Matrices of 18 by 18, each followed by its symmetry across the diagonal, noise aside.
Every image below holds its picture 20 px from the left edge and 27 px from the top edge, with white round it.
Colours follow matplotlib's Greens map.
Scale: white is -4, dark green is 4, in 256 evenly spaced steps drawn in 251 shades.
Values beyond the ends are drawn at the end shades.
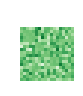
antisymmetric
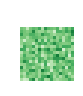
antisymmetric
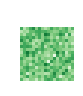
symmetric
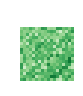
symmetric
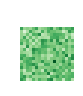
symmetric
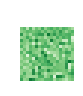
antisymmetric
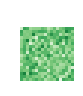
symmetric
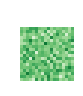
antisymmetric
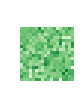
symmetric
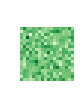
antisymmetric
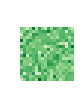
symmetric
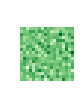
antisymmetric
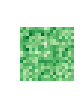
symmetric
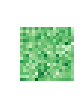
antisymmetric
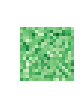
antisymmetric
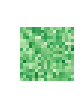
antisymmetric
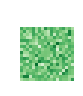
symmetric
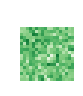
symmetric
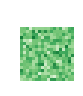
antisymmetric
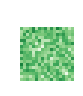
symmetric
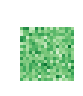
antisymmetric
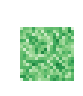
symmetric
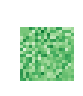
antisymmetric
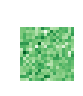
antisymmetric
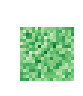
symmetric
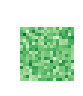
antisymmetric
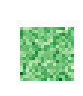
antisymmetric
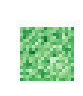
symmetric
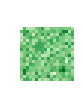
symmetric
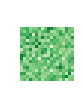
symmetric
